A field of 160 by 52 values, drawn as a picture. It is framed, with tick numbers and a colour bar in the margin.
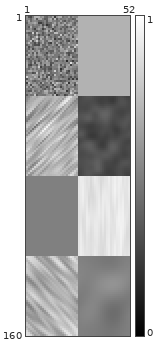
It is made of 4 by 2 panels. Panel 1,1: middling, fine-grained, strong in contrast. Panel 1,2: high, flat. Panel 2,1: high, slanting up to the right. Panel 2,2: low, blotchy, faint in contrast. Panel 3,1: middling, flat. Panel 3,2: very high, streaked downward, faint in contrast. Panel 4,1: high, slanting down to the right. Panel 4,2: middling, smooth, faint in contrast.
